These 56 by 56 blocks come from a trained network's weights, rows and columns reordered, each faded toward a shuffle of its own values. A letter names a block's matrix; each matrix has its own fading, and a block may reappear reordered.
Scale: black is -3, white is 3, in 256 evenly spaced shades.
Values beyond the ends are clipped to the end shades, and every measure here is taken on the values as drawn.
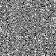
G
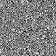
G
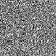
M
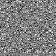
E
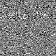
E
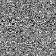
E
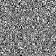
G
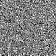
M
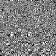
E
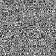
E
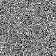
G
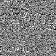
E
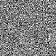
G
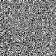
G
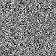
G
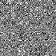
E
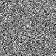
M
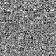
G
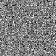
M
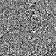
G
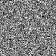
M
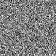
M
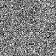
M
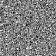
G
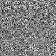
E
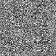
M
